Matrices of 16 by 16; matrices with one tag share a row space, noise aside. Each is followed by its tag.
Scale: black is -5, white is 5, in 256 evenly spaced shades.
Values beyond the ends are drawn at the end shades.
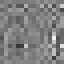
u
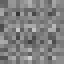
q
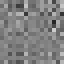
u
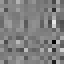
u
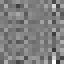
u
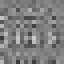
q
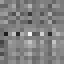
q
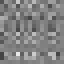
q
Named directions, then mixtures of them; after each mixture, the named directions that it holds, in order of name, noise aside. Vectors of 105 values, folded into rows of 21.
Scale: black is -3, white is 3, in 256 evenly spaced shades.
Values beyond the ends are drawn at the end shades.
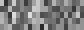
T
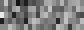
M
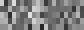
T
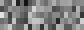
M, T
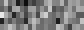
M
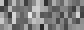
T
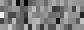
M, T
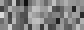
M, T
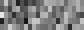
M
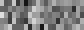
M, T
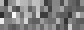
M, T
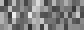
T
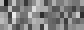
T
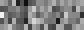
M, T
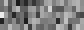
M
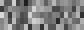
M, T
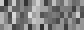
T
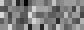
M, T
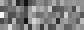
M, T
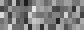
M, T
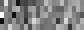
M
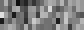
M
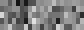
M, T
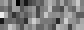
M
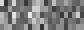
T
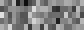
M, T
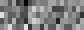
M, T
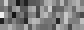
M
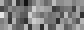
M, T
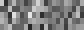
T
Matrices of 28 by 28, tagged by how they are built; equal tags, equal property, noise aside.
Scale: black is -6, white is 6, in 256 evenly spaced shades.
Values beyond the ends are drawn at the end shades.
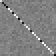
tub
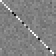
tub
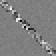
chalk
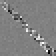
chalk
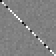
tub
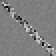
chalk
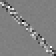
chalk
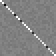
tub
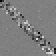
chalk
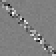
chalk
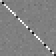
tub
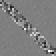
chalk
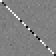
tub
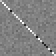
tub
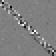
chalk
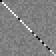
tub
